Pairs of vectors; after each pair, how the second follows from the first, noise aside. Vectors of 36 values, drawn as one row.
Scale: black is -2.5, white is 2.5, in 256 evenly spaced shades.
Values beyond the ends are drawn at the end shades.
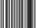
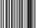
copied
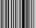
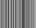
shrunk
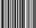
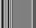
partly zeroed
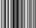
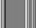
partly zeroed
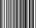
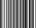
copied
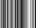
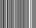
partly zeroed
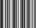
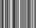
partly zeroed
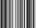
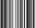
copied
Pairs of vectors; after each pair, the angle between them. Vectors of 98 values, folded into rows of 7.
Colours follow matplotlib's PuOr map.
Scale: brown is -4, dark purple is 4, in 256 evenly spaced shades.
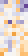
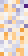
partly aligned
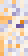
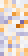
nearly opposite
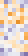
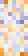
nearly opposite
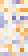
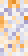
partly opposed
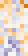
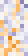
nearly opposite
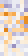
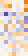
nearly opposite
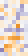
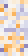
nearly parallel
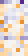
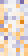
nearly parallel
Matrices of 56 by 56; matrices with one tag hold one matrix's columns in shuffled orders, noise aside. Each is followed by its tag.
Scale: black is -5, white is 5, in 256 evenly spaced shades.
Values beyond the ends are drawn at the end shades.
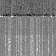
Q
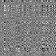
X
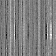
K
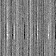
K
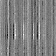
K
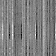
K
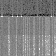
Q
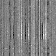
K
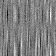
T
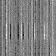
K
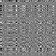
X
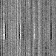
K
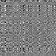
X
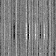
K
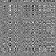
X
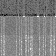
Q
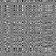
X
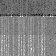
Q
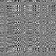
X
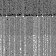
Q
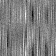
T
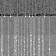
Q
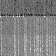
Q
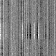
K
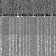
Q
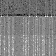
Q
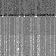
Q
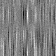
T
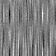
T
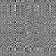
X
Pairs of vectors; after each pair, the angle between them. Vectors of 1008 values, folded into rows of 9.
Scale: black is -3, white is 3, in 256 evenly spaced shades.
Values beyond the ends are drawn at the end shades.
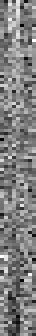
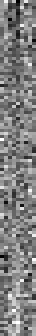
nearly opposite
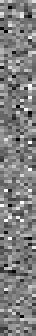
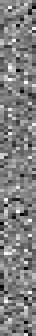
orthogonal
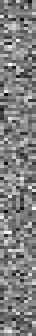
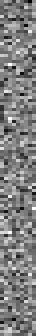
nearly parallel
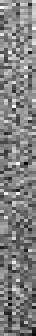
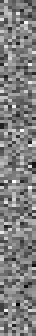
orthogonal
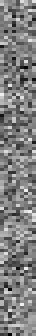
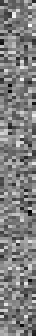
partly opposed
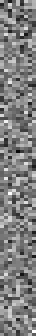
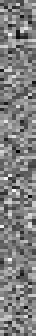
partly aligned
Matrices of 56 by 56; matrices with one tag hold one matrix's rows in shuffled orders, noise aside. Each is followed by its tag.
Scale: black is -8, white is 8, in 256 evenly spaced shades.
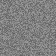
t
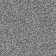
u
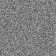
u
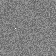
t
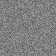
t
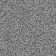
t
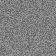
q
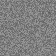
q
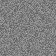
q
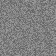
u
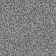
u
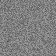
t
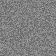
q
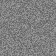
u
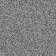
q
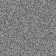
u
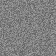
u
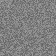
q
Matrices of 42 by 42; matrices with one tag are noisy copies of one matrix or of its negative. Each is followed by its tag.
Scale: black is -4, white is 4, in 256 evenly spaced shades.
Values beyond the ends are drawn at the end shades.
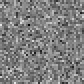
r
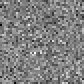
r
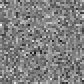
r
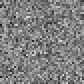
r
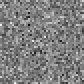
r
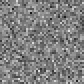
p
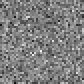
r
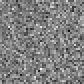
p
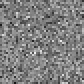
r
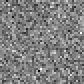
p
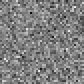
p
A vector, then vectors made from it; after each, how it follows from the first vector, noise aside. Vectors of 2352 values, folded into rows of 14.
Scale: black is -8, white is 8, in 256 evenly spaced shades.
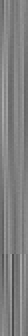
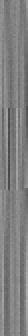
wrapped around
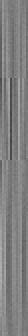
wrapped around
